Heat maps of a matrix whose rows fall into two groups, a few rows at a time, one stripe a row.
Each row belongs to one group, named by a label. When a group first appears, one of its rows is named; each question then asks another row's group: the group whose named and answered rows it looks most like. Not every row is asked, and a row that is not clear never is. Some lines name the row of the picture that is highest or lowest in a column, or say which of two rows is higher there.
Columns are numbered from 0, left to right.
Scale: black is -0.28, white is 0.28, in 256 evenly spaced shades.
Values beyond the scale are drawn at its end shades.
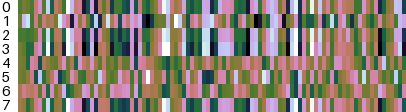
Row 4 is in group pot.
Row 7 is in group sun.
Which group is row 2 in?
sun
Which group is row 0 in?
sun
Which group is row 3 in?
sun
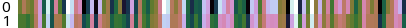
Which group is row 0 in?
sun
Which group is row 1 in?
sun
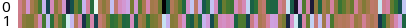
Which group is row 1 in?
sun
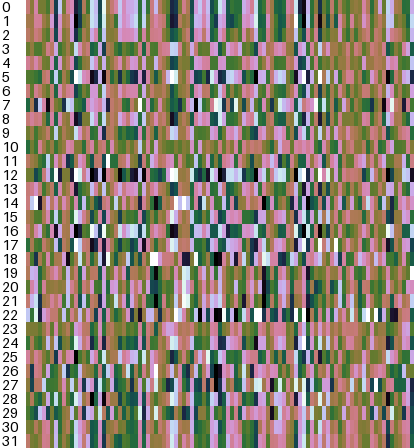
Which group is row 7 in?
pot
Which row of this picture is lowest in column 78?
18
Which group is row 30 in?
sun
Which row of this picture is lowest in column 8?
12
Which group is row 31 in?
sun
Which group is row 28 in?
sun
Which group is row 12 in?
sun
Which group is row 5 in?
sun
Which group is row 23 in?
sun
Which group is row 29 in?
pot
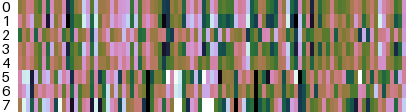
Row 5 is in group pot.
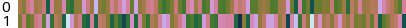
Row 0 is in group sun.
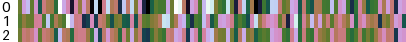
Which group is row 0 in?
pot
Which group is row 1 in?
sun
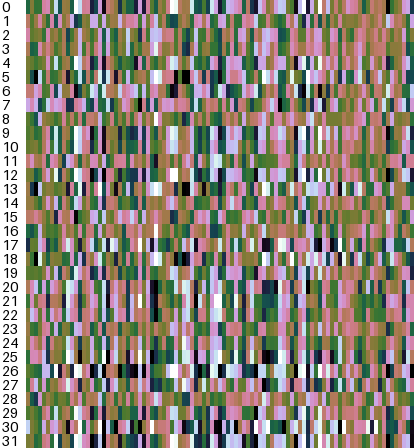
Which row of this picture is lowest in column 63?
7
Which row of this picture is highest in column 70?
5
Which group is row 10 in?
sun
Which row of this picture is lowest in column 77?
17
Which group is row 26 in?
sun
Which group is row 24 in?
pot
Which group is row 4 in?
sun
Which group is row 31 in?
sun
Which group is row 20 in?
pot
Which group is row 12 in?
sun
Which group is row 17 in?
pot
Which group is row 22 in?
pot
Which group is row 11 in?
pot
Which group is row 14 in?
sun
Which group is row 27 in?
pot
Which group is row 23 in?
sun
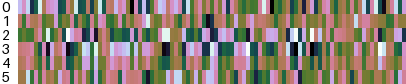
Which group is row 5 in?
pot
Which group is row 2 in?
sun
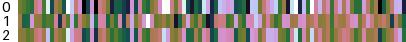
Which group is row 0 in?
sun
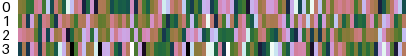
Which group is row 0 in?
sun
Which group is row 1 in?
pot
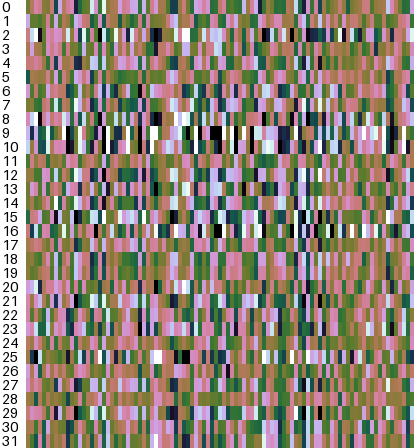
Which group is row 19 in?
sun
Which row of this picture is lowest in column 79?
2
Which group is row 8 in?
pot
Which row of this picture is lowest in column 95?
10
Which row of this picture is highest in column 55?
21
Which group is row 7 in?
sun
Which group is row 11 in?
pot
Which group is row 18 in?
sun
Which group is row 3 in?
pot
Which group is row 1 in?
sun
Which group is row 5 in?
sun
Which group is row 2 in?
pot
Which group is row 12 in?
sun
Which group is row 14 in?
sun
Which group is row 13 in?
pot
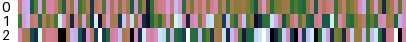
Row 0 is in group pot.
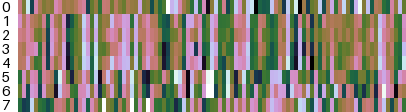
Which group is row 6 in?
pot
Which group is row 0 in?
pot
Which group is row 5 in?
pot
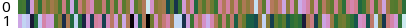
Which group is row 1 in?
pot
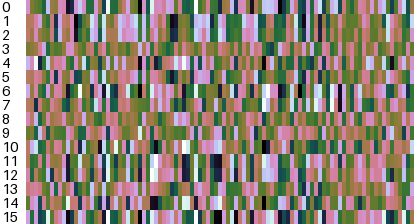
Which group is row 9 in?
pot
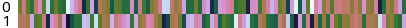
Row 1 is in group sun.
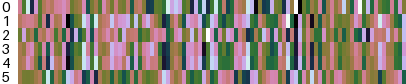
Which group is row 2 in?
pot
